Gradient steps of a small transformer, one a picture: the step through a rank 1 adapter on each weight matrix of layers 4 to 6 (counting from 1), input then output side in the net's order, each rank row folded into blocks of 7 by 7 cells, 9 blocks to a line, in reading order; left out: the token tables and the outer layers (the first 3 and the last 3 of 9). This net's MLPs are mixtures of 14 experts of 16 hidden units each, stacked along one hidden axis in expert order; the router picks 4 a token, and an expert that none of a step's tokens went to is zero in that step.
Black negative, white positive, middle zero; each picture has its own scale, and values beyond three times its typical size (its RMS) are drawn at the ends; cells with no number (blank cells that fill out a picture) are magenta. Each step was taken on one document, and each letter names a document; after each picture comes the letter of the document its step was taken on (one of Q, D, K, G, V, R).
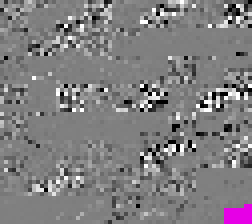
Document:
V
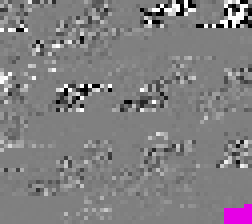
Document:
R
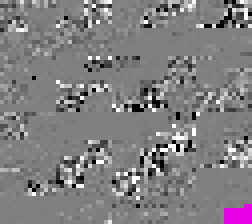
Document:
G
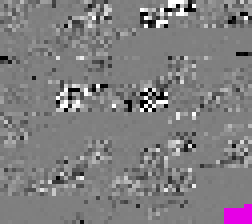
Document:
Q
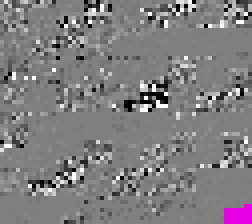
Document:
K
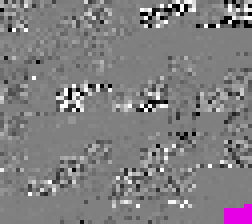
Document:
Q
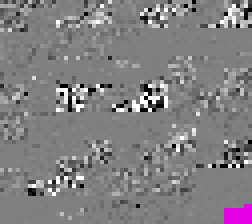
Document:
V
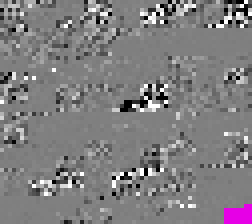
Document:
K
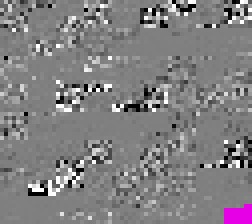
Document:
G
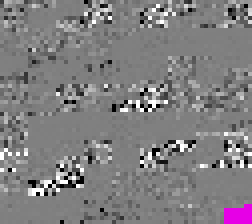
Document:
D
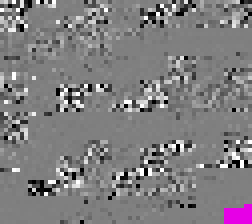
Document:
K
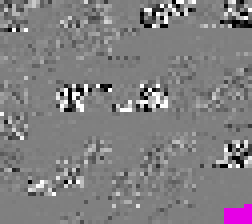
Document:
Q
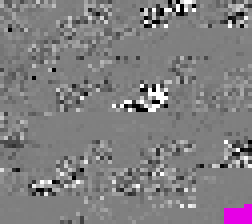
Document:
K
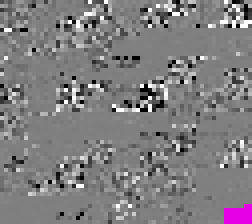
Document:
V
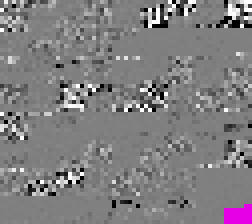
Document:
Q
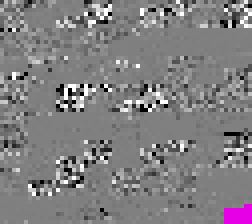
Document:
D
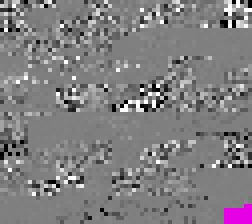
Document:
D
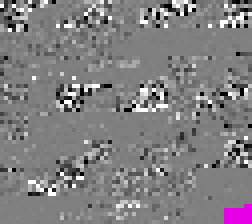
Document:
V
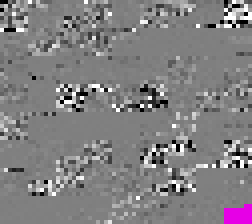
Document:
G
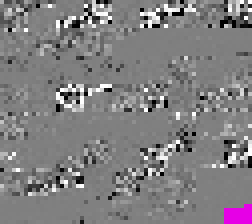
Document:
Q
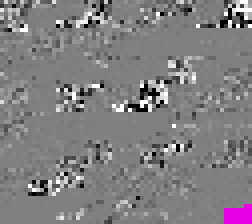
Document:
G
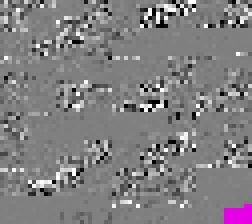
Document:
Q
